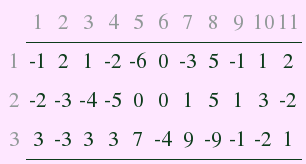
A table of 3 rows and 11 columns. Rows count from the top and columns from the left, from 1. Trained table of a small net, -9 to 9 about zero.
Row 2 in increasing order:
-5 -4 -3 -2 -2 0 0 1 1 3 5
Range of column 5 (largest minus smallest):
13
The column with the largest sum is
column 7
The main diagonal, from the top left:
-1 -3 3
